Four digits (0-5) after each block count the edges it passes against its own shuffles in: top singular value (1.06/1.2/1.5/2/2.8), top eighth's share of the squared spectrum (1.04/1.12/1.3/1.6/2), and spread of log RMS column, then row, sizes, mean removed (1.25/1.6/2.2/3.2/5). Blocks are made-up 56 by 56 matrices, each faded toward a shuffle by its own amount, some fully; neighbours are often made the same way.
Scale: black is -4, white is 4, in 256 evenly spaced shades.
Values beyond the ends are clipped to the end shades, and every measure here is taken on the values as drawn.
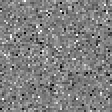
0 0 0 0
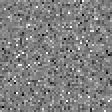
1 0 0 0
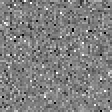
2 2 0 0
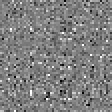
4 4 2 2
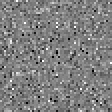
3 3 1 1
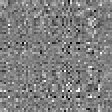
4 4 3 2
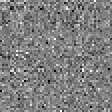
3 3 1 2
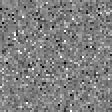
1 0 0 0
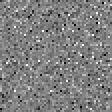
2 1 0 0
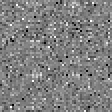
3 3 1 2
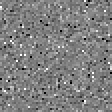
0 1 0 0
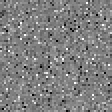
0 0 0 0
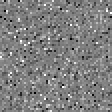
1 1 0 0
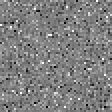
1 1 0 0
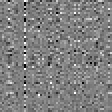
4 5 3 2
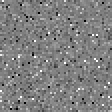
0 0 0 0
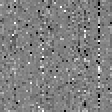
3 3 2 0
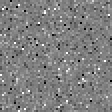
0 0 0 0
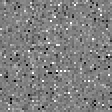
0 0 0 0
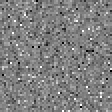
0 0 0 0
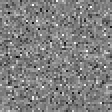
2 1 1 0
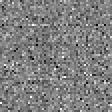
3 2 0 1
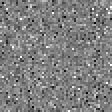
2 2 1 0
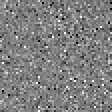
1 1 0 0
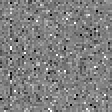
2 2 1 0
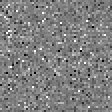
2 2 1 0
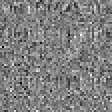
4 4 2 2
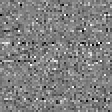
2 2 0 3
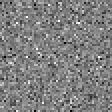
2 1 0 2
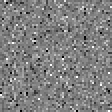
1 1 1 0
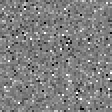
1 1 0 0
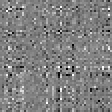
4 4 3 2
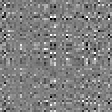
4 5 3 3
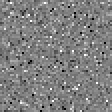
2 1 0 0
